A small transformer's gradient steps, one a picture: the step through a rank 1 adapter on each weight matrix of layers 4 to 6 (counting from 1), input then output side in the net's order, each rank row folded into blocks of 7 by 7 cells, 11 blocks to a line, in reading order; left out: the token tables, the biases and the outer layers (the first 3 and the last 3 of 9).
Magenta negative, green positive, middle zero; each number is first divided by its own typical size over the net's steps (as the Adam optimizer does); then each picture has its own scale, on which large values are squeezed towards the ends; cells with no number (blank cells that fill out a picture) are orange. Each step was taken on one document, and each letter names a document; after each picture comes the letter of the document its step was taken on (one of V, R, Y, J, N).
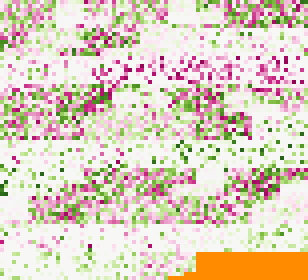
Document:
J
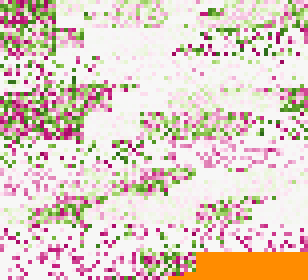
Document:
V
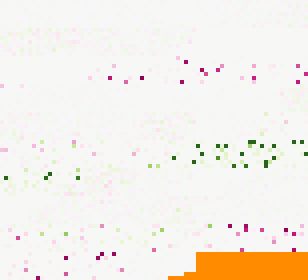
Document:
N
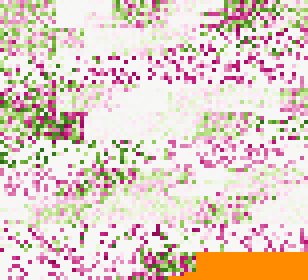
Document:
V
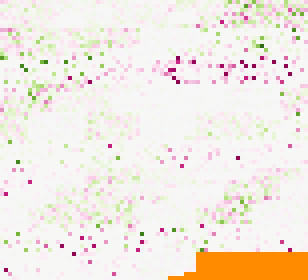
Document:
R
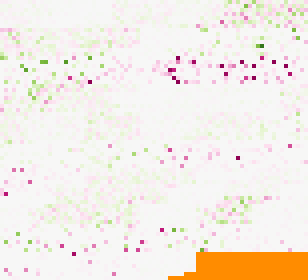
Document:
R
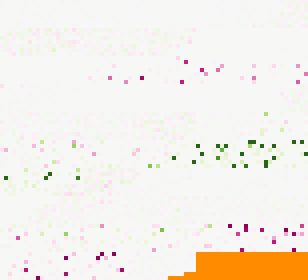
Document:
N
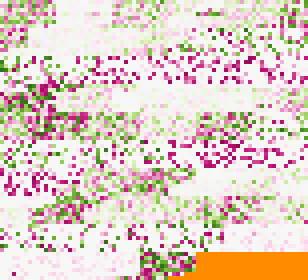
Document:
V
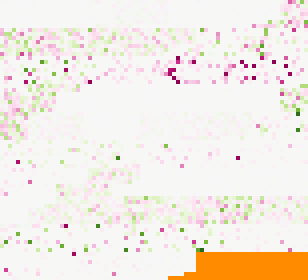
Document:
R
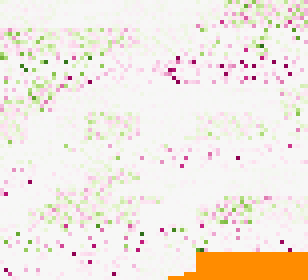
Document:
R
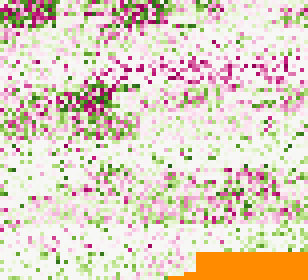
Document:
J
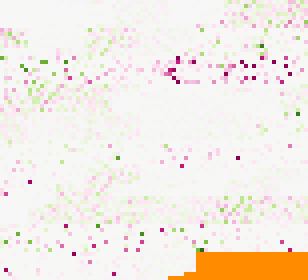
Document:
R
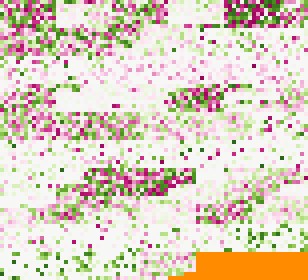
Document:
J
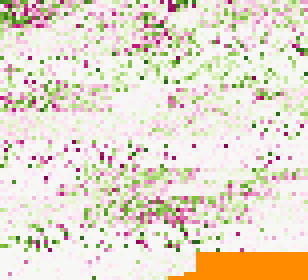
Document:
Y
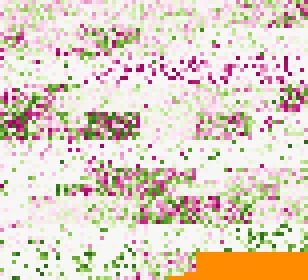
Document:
J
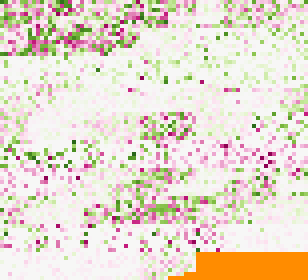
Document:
Y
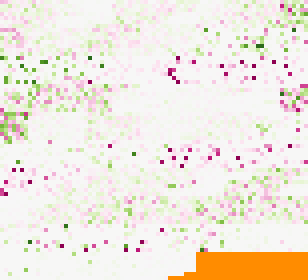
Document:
R
